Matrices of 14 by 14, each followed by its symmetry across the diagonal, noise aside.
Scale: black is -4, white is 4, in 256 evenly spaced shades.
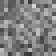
neither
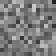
neither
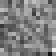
antisymmetric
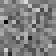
neither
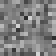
antisymmetric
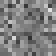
neither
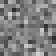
antisymmetric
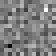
antisymmetric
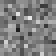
antisymmetric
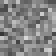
neither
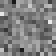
antisymmetric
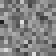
neither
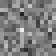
neither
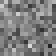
neither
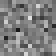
antisymmetric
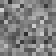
antisymmetric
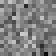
neither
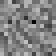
neither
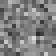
antisymmetric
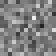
neither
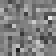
antisymmetric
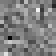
antisymmetric
